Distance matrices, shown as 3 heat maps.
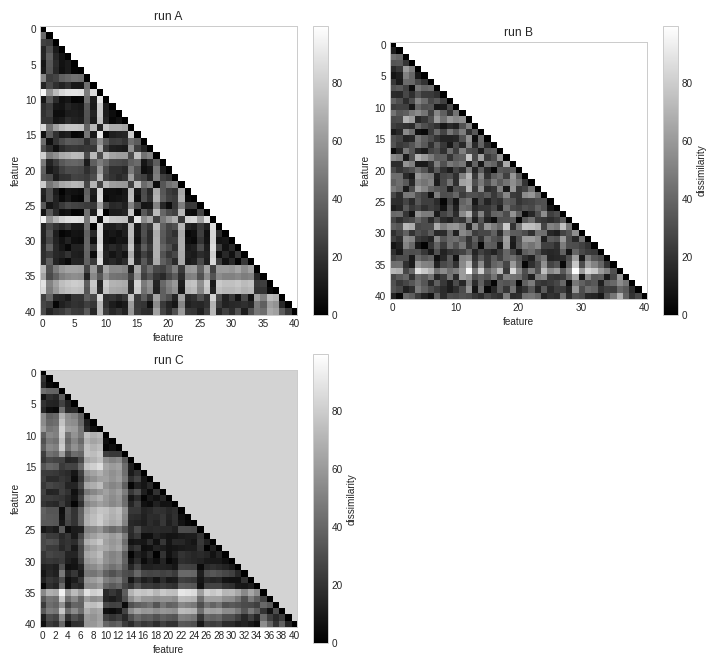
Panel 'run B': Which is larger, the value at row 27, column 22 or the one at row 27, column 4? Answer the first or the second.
the second
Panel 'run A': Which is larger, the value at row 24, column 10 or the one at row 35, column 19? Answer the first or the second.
the second
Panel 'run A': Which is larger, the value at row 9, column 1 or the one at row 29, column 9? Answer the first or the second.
the second
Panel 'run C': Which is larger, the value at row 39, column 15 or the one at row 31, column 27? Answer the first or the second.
the first
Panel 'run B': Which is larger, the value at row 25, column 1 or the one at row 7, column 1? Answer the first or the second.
the second
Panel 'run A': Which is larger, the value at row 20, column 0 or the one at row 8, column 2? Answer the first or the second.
the first
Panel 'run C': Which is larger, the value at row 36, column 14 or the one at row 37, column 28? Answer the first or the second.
the first
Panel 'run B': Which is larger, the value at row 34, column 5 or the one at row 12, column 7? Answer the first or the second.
the second
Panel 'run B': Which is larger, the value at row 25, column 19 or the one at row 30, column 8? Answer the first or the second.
the first
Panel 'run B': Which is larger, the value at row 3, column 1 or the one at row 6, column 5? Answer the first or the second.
the first
